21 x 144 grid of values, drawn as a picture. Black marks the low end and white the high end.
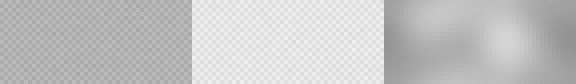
It is made of 1 by 3 panels. Panel 1,1: high, checkered, faint in contrast. Panel 1,2: very high, checkered, faint in contrast. Panel 1,3: high, smooth.
